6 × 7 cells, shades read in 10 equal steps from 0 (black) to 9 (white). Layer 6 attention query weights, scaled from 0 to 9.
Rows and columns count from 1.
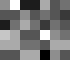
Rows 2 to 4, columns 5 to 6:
4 3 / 2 4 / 9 5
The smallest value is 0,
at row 6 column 5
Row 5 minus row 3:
5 2 -2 0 1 2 3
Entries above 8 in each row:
1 0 0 1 0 0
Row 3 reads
1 4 6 4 2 4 3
